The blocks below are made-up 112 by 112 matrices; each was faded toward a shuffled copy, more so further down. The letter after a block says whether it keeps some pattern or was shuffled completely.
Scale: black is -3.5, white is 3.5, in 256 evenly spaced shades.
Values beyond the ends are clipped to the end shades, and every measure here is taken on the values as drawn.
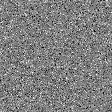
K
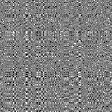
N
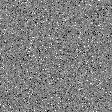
K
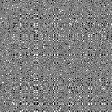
N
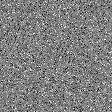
K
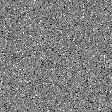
K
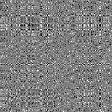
N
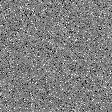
K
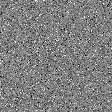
K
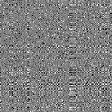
N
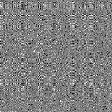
N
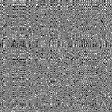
N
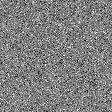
K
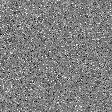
K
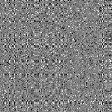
N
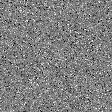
K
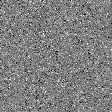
K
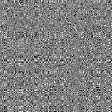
N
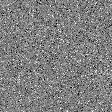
K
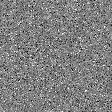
K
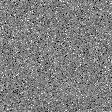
K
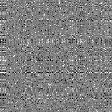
N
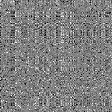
N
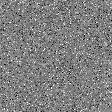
K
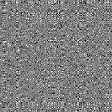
N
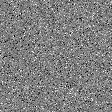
K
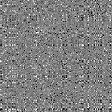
N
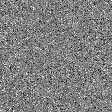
K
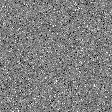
K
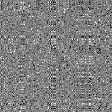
N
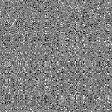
N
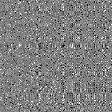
N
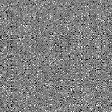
N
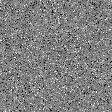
K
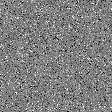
K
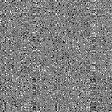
N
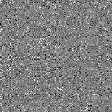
N
